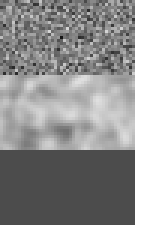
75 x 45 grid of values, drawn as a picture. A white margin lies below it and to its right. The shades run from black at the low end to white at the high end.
The table splits into 3 rows of 1 panel. Panel 1,1: middling, fine-grained, strong in contrast. Panel 2,1: high, blotchy. Panel 3,1: low, flat.
